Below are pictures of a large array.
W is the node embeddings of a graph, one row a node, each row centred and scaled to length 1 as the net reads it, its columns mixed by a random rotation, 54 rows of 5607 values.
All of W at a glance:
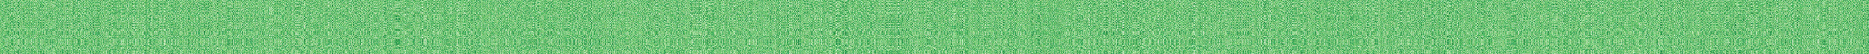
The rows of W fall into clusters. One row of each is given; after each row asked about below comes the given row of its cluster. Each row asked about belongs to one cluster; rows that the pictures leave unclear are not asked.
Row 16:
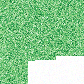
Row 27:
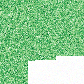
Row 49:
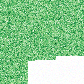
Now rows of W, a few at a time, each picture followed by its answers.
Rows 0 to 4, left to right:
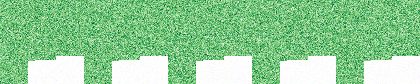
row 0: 16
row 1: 49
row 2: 27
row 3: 49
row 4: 49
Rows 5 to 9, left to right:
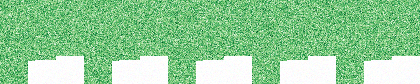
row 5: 27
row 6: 27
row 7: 49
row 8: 16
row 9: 49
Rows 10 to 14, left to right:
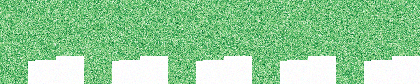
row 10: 27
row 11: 16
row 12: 49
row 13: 49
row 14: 27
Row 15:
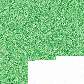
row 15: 16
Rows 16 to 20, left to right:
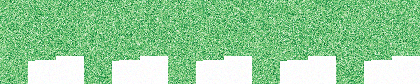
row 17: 27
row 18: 16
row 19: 16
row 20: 27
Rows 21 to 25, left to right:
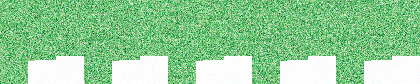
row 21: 16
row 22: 27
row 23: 49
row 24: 27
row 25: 27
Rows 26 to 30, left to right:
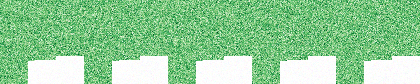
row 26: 49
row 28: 49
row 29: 16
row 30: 16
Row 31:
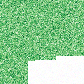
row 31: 27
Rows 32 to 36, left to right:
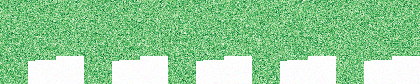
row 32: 27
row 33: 27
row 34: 27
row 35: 49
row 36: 16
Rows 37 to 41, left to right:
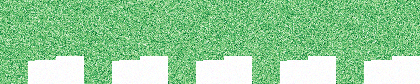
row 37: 49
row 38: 27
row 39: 16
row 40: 16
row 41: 16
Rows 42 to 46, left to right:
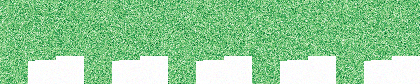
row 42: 16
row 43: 16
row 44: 16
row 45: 27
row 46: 49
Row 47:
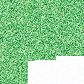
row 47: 16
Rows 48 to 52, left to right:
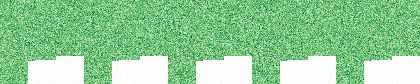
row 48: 16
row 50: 27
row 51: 27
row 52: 27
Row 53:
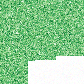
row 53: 27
